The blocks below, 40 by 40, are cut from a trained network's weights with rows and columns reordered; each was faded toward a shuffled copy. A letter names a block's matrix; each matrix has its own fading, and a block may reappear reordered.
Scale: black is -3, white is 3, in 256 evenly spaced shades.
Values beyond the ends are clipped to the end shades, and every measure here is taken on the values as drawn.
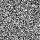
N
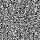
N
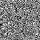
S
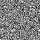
S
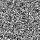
N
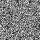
N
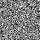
N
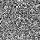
S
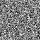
N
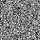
N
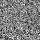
S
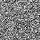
S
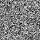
N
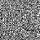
S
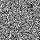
N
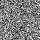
N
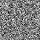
S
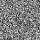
S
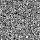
N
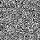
S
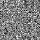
S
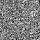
S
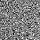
S
